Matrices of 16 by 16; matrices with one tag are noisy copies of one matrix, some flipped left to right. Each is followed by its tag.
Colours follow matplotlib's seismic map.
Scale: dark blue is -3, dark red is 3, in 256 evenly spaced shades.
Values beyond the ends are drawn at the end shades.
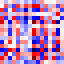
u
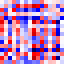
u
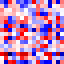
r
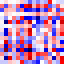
u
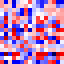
r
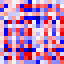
u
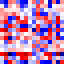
r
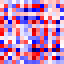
u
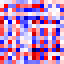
u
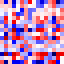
r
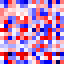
r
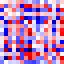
u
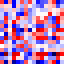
r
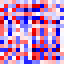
u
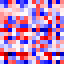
r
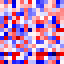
r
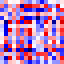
u
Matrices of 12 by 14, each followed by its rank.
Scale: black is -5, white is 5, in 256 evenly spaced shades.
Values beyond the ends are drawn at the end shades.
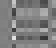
one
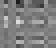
two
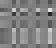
one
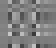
one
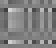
one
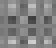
one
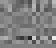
two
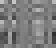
two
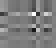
one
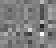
two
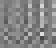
two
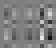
one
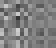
two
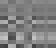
one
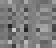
two
